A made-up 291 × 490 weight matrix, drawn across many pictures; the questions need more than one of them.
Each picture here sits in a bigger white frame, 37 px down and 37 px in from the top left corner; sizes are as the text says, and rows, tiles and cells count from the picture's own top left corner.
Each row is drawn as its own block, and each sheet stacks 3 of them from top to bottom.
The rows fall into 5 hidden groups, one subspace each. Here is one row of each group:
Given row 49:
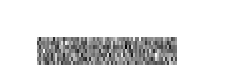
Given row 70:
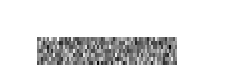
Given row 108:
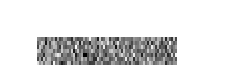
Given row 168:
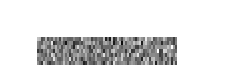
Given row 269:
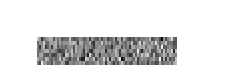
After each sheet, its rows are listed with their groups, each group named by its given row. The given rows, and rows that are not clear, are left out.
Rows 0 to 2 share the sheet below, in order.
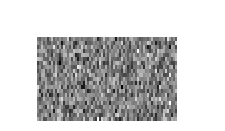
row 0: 70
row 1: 269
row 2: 70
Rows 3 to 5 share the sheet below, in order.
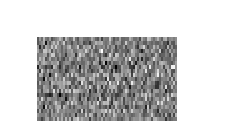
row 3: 108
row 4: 49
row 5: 49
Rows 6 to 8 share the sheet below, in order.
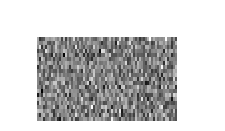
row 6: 168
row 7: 269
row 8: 168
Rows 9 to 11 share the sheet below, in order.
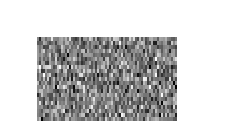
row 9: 49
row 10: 49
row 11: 269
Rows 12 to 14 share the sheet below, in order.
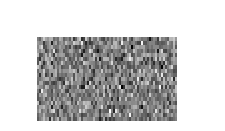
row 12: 168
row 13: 269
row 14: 108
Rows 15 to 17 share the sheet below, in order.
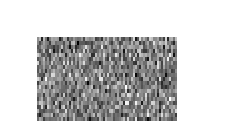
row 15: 108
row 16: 108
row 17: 108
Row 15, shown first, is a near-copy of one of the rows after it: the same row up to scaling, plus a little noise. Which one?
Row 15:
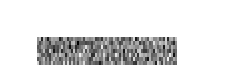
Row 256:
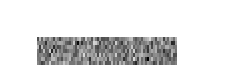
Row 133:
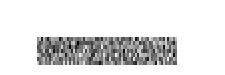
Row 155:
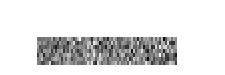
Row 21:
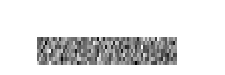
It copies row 133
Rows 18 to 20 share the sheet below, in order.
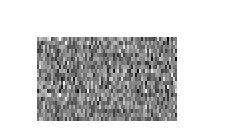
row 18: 49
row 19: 168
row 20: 49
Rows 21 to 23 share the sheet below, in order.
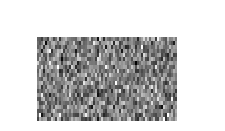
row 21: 108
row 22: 70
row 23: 168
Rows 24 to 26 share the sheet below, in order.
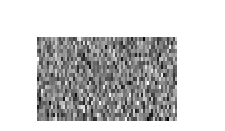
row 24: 269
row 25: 269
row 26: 49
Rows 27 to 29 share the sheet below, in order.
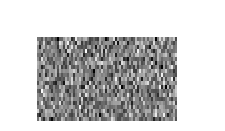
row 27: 70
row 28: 269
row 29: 168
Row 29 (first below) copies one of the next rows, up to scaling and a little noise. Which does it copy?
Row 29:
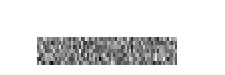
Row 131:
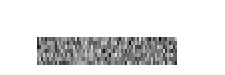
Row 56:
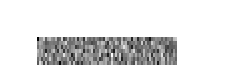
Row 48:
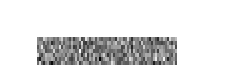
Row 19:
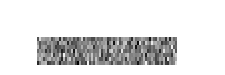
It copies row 48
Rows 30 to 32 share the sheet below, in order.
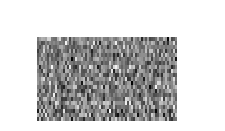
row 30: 49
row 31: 49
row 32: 49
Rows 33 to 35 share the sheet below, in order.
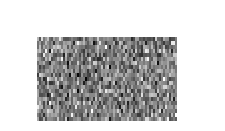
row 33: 108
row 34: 108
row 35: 49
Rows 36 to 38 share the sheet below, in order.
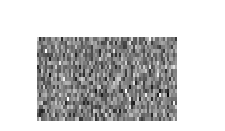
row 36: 168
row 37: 49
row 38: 168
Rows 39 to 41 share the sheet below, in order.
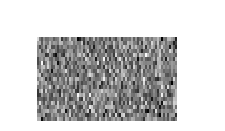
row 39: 269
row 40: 168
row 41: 269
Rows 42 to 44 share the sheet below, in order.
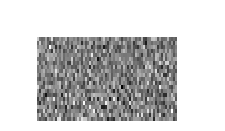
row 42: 49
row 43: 269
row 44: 168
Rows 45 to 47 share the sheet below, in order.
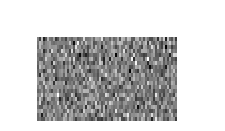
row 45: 108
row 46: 168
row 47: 70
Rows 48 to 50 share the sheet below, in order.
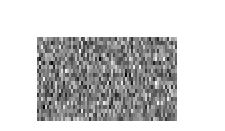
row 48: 168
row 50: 49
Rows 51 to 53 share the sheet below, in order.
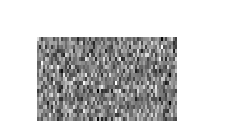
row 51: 269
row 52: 70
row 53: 70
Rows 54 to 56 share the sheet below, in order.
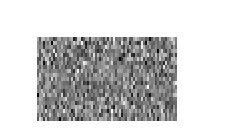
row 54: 168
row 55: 108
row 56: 168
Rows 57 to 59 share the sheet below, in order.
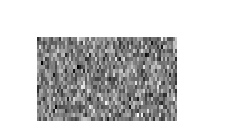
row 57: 269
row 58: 269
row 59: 168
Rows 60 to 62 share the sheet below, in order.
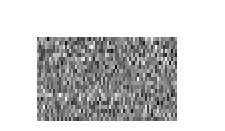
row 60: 269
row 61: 70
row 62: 49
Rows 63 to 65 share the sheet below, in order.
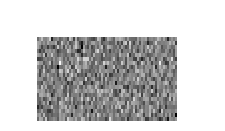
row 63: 70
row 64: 70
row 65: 49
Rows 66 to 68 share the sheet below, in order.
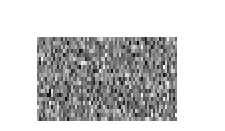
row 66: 168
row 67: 108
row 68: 49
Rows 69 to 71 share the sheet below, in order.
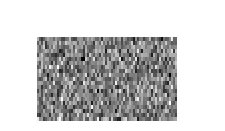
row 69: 269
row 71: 70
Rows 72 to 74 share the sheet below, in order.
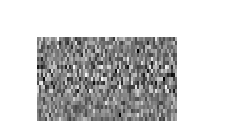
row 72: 70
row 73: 168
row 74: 168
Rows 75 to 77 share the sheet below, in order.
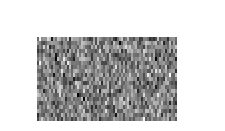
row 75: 49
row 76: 70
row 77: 269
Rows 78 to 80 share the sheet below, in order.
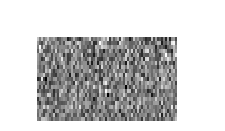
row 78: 108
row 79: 108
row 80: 269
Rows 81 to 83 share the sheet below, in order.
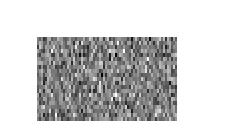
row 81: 108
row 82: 108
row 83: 49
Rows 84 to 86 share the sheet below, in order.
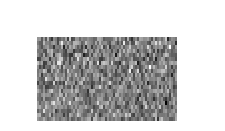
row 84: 70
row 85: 168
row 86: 108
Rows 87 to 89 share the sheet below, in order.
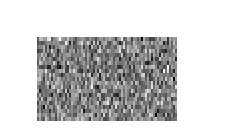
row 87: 49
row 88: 49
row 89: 49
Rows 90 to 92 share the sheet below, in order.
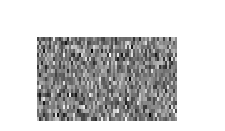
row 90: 49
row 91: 168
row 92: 49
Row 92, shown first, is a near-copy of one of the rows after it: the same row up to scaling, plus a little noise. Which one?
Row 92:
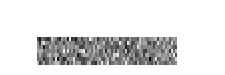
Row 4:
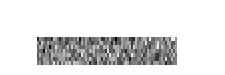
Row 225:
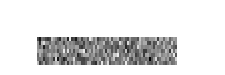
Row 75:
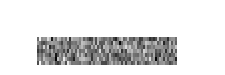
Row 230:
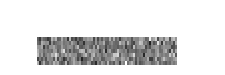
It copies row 225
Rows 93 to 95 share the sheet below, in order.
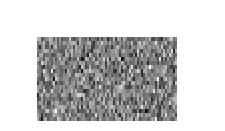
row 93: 269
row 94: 168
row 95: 269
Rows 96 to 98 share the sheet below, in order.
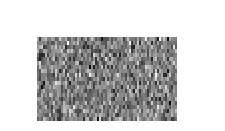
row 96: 168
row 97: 269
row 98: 70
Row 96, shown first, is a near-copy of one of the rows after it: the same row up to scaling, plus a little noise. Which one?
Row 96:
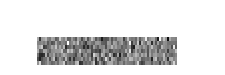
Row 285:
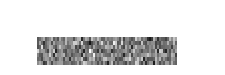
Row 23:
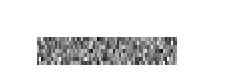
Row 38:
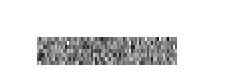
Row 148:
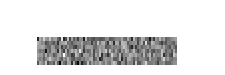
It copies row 38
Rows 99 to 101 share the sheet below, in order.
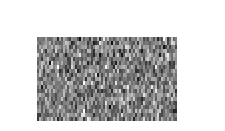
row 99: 108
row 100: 70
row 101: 269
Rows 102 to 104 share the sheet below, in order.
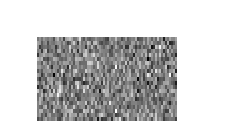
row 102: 108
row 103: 70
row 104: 70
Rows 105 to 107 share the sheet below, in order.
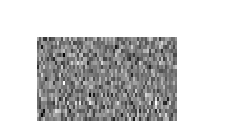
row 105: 168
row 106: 168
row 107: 269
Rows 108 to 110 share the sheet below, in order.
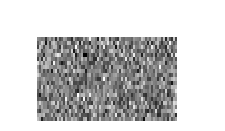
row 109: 168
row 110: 269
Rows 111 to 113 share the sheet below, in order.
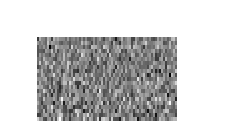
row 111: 49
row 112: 70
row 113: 70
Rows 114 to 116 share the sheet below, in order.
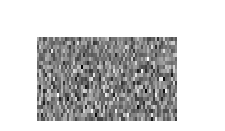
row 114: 108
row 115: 168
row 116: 70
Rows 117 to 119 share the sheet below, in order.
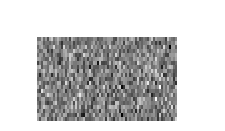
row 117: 70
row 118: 269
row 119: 269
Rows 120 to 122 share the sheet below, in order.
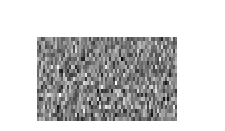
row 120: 269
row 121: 70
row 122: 49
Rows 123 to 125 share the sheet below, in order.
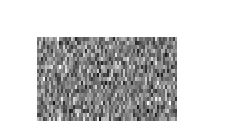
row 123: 70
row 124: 49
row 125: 70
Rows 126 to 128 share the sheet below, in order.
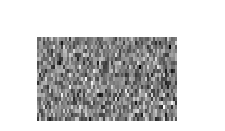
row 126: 70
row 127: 108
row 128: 168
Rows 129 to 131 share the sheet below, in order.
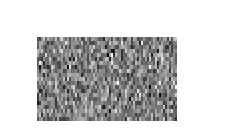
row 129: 168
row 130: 49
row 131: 168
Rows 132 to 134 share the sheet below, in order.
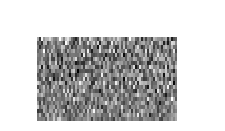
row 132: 49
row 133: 108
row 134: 168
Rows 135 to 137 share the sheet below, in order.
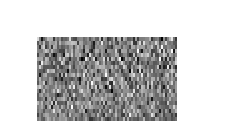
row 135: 269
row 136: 168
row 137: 108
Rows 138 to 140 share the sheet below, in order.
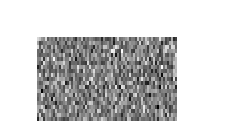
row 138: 168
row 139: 269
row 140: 168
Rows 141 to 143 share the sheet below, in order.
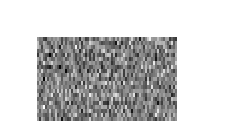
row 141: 168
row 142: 49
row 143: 49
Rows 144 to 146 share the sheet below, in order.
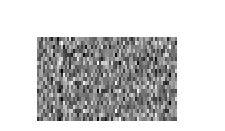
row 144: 70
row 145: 70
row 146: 70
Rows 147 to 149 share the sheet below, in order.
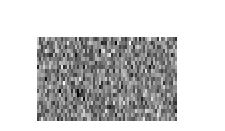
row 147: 168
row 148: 168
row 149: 269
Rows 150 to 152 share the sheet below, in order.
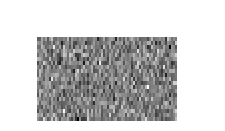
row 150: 70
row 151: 108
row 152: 168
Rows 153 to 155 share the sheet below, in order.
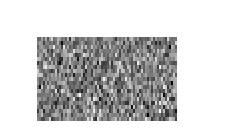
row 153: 70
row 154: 168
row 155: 108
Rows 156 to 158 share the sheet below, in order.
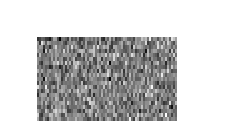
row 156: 49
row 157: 49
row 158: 269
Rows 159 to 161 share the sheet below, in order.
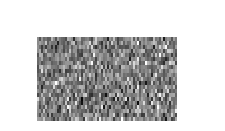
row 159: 108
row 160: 269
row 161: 70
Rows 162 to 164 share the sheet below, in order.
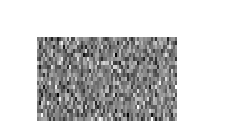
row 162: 70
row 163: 49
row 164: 70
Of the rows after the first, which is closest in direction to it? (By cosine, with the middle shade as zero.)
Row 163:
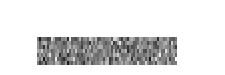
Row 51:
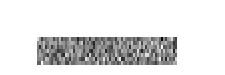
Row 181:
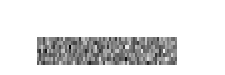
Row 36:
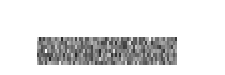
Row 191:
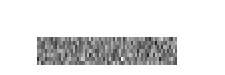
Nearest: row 36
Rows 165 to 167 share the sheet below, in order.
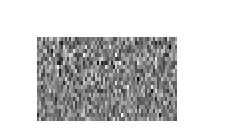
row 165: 70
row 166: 70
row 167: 269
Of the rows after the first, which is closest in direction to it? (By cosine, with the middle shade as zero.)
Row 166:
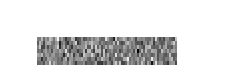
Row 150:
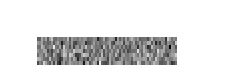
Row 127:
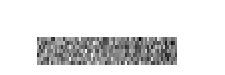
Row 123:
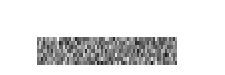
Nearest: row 123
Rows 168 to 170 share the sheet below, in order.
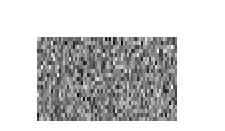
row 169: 70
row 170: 269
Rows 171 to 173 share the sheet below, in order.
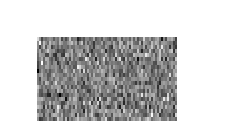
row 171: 269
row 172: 269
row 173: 49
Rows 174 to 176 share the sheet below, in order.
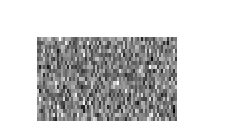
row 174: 49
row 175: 49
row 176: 49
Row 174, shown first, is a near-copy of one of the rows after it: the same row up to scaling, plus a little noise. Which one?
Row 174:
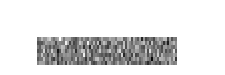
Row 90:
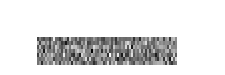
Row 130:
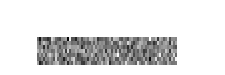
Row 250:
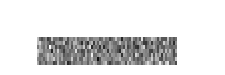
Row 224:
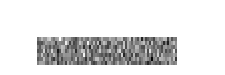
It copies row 224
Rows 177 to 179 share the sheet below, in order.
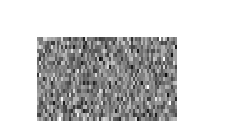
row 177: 168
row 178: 108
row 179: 70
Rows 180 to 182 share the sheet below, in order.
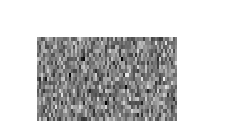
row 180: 269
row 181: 108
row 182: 168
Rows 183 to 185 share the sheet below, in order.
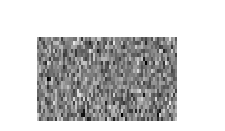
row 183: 168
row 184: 108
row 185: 269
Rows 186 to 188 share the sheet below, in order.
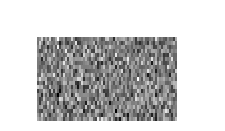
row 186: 70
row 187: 70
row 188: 70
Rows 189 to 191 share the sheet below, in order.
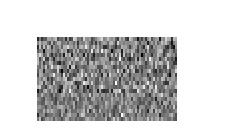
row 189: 168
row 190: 70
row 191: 269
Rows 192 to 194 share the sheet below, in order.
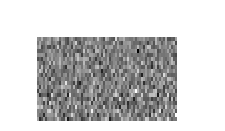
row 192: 70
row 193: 108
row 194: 49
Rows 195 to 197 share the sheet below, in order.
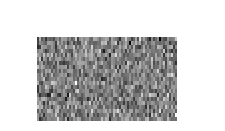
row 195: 168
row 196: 168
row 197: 49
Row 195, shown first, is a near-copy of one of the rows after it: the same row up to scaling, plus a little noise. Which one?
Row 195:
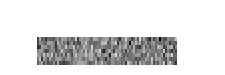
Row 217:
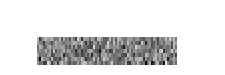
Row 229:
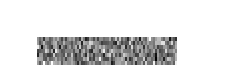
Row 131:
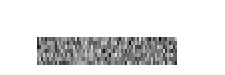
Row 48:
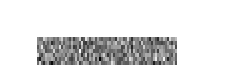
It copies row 131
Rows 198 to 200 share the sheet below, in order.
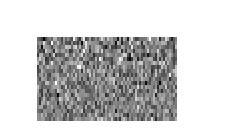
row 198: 168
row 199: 269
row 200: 70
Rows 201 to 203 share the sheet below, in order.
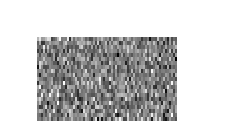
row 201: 49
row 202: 168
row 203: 70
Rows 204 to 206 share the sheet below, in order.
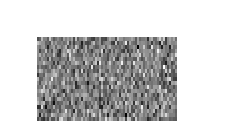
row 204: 70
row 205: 108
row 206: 108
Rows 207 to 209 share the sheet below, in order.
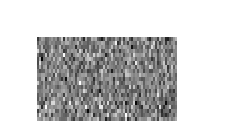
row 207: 168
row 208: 108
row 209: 108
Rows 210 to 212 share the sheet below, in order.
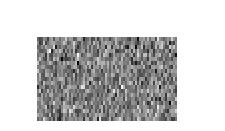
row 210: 108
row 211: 269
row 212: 70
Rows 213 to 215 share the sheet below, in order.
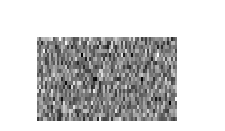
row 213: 49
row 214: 108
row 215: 70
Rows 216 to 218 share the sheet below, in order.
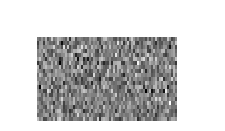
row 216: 70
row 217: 168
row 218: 70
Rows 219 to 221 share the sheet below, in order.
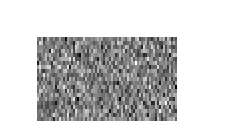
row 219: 108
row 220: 49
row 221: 108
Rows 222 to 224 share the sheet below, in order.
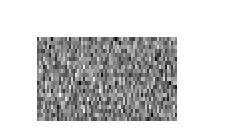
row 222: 49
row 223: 108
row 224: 49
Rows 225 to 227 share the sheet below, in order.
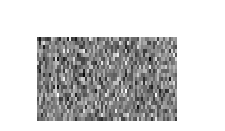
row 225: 49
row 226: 49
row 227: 70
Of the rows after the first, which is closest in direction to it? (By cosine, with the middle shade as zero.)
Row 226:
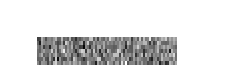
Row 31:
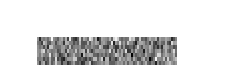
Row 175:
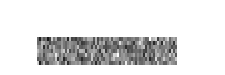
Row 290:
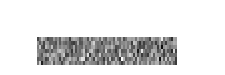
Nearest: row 175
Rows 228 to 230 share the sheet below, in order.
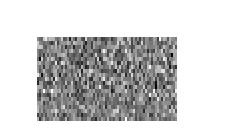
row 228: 168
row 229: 168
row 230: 49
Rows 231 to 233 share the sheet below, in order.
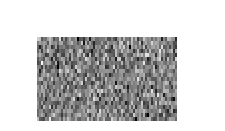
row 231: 269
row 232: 70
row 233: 108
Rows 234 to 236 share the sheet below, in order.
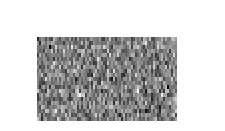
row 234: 49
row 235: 168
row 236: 269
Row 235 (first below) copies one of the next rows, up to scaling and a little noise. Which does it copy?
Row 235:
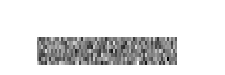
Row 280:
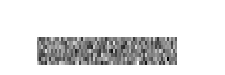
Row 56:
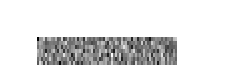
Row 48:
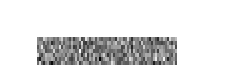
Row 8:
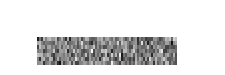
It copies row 280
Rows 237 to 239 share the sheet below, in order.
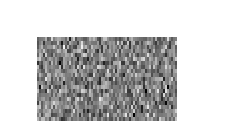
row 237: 70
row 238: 168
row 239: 108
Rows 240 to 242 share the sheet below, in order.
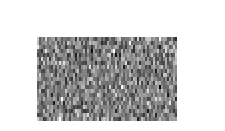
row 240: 168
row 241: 269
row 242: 70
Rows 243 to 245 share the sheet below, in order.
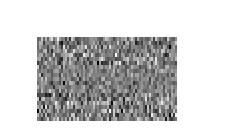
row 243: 70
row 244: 168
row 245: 49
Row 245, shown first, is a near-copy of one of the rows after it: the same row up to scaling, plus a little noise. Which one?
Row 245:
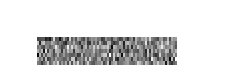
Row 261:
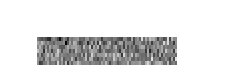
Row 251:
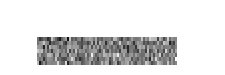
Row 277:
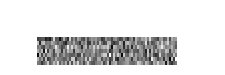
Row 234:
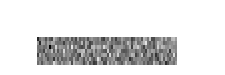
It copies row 277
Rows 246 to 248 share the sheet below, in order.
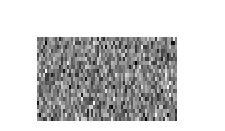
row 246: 108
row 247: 108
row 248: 168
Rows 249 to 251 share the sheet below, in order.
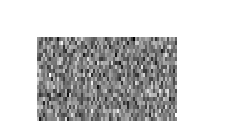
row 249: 70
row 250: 49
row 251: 49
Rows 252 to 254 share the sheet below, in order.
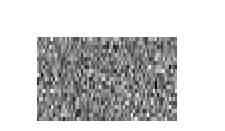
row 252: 49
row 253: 168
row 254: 108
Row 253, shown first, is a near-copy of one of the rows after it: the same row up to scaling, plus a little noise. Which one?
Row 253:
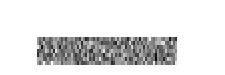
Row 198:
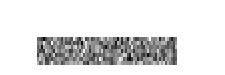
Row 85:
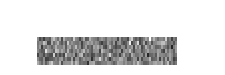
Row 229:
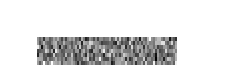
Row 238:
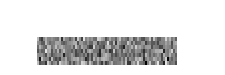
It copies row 229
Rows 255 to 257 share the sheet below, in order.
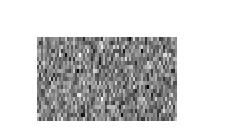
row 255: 108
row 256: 108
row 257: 269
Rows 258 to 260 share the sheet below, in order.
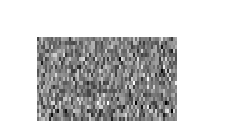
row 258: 269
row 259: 108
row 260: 108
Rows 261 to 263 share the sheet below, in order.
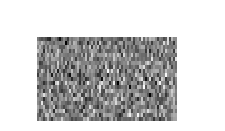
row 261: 49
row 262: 108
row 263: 168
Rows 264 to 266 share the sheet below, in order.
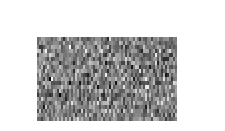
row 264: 108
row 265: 108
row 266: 49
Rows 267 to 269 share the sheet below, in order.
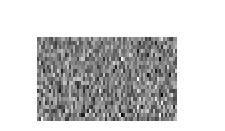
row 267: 269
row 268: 70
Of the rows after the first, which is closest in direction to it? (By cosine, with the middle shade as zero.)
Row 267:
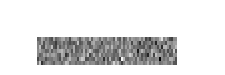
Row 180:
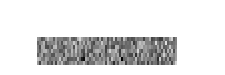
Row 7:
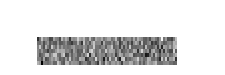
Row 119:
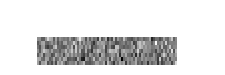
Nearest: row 7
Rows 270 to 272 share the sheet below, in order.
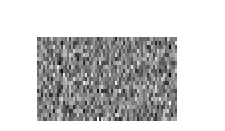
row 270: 70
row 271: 70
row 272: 70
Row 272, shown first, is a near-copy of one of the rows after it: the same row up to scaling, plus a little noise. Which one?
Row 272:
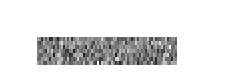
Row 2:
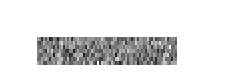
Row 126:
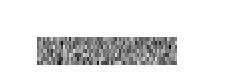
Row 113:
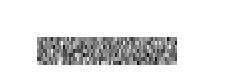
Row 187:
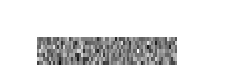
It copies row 2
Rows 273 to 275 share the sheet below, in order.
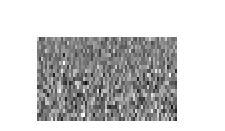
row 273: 168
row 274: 70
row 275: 269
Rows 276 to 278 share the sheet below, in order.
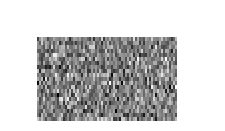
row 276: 269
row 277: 49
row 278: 70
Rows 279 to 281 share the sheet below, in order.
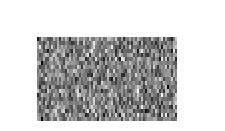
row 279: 269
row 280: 168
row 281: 269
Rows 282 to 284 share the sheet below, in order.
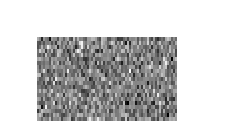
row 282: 70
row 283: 168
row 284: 108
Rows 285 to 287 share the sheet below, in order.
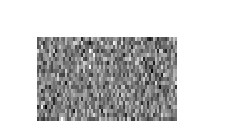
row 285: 168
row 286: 269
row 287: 108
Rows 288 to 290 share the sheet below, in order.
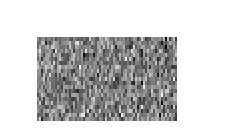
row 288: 108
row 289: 49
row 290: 269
